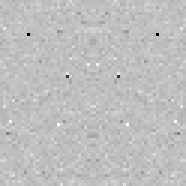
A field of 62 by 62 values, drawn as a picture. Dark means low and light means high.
Histogram: skewed, a long tail of low values. Grain: fine. Mirror symmetry: left to right. Stripes: none. Slope: none.
